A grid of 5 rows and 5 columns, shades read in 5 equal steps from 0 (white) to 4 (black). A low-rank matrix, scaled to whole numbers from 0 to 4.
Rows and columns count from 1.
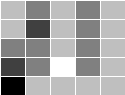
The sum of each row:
7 8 8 8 8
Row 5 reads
4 1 1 1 1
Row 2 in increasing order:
1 1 1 2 3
